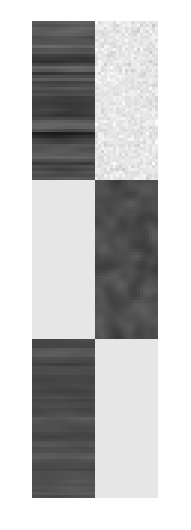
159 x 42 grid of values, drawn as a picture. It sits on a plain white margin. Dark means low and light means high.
It is made of 3 by 2 panels. Panel 1,1: low, streaked across. Panel 1,2: very high, fine-grained, faint in contrast. Panel 2,1: very high, flat. Panel 2,2: low, blotchy, faint in contrast. Panel 3,1: low, streaked across, faint in contrast. Panel 3,2: very high, flat.
